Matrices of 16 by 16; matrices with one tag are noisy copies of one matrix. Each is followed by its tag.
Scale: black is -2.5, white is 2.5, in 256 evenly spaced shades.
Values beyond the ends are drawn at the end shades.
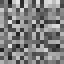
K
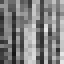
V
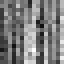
V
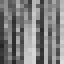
V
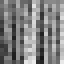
V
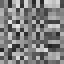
K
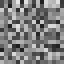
K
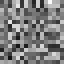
K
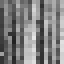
V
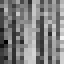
V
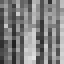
V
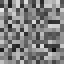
K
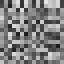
K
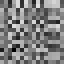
K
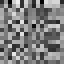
K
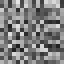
K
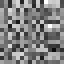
K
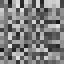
K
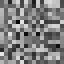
K
